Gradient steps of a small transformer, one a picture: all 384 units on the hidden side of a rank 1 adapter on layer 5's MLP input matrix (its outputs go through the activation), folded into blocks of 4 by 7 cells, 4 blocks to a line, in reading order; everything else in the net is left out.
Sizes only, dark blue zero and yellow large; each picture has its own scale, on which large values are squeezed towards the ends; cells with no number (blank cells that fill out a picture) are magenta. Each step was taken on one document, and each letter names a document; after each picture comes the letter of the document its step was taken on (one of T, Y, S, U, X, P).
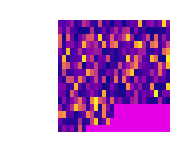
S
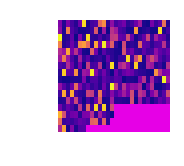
S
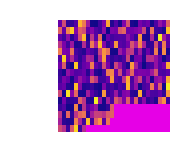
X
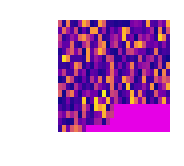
X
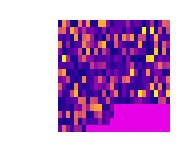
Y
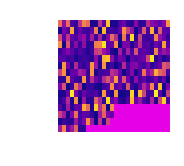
X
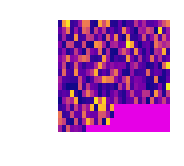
X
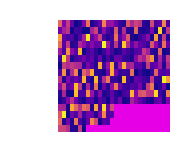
S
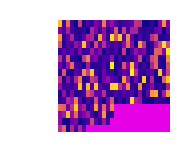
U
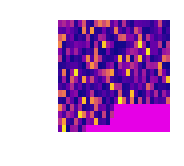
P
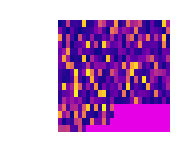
U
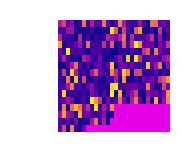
P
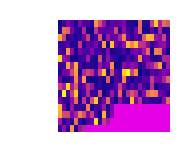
P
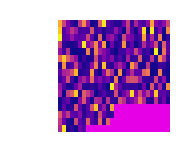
Y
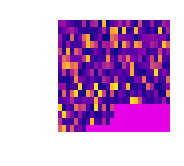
S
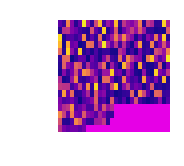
S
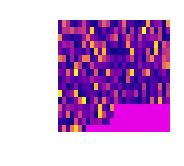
X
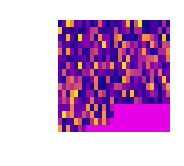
U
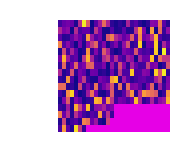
X
